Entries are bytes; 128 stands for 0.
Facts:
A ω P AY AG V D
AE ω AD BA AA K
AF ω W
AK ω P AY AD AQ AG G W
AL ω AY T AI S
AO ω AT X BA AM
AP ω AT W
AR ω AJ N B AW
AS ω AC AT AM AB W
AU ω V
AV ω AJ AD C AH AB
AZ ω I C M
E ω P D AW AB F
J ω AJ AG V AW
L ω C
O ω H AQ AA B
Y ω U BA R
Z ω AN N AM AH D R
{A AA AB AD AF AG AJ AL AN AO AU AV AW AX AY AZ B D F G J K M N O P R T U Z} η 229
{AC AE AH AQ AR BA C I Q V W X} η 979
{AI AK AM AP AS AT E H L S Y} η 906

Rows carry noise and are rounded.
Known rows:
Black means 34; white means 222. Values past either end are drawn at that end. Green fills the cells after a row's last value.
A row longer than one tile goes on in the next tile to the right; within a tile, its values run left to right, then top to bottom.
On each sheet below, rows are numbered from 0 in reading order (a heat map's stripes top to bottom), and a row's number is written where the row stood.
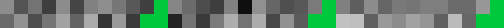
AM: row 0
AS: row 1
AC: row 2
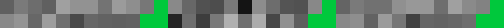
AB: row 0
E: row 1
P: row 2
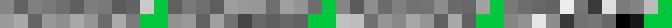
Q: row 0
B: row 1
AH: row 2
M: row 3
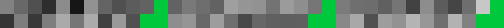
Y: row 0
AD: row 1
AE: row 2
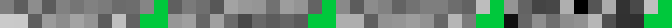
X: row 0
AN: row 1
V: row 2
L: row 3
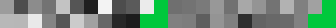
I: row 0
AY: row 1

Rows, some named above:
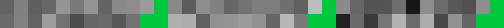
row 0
AX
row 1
V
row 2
AK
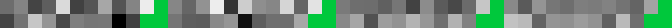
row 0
AZ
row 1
T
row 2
AE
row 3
AQ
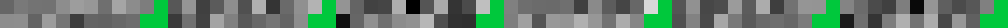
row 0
G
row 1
AF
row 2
L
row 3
AR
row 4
AO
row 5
AP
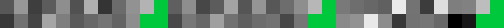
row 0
AF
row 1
AV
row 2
M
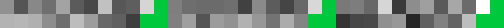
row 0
C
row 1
AR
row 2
AL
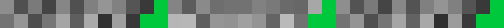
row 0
H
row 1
W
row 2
H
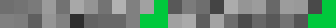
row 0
AY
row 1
U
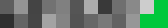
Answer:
AU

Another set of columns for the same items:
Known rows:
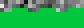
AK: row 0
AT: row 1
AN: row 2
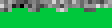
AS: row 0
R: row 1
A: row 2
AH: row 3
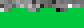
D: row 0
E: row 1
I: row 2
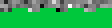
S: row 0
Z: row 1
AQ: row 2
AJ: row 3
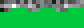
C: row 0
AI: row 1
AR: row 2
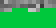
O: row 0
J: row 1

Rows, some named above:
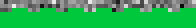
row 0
Q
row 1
AO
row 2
M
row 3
AF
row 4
AE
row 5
AV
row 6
Z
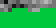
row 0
Y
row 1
AL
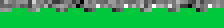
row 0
O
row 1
AZ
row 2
L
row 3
AC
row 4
AC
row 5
V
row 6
AP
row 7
AQ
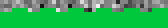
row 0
AY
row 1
Z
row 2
Z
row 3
W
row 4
AM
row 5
M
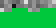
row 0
Z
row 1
U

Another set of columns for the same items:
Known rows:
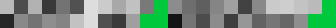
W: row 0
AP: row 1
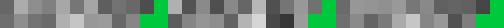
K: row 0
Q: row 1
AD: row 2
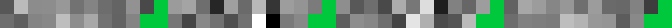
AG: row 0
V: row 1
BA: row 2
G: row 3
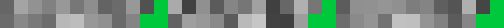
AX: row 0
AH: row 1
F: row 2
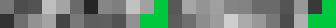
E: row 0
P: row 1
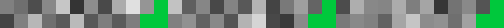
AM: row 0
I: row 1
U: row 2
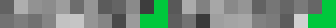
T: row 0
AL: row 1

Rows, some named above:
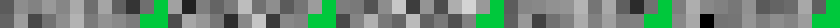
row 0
O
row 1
AR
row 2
AM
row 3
O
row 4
AZ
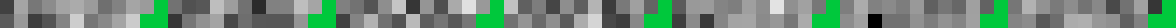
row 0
AO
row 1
E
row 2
AM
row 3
I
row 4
AF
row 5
AZ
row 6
M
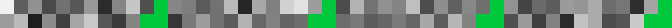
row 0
C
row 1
AT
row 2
J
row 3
AE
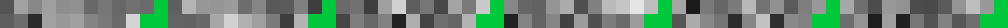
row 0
AL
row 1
AY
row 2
Y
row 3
AS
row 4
AR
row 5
L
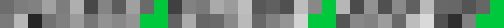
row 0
AV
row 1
Z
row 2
AQ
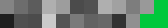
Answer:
AK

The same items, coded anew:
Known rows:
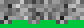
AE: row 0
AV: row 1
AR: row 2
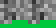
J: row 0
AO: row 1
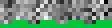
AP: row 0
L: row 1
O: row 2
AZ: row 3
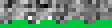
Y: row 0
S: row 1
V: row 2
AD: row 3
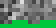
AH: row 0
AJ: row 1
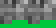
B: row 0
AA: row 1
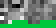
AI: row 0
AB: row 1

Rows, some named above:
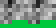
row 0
E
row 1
Y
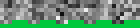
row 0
AK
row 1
AF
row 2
AL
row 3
AT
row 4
C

